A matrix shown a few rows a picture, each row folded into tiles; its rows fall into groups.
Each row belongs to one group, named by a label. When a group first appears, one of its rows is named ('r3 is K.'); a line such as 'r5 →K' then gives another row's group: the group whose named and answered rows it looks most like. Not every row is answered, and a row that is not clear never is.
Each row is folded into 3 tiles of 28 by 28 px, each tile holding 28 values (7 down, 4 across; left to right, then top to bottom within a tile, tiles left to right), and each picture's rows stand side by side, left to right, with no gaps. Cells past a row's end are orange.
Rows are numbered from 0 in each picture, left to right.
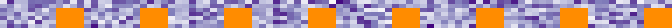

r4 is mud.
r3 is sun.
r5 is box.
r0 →box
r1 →box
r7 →mud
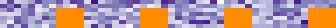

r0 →box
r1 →box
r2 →mud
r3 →sun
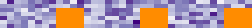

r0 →box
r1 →sun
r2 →mud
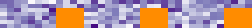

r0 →mud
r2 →box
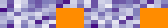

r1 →box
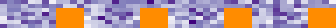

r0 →mud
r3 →sun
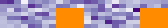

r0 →mud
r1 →mud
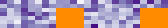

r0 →sun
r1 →box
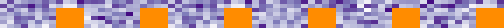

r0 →box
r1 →mud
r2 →box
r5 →box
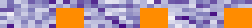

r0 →box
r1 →mud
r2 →mud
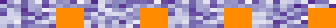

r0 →sun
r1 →box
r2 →sun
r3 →sun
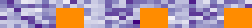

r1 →sun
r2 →sun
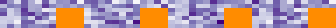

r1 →mud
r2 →sun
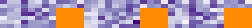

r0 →sun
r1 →sun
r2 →sun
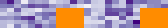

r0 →mud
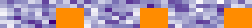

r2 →mud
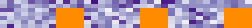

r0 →box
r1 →box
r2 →sun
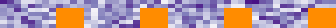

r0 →mud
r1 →sun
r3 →mud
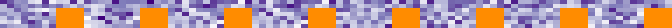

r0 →mud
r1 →sun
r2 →box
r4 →box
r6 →box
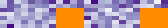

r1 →box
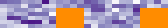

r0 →mud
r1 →mud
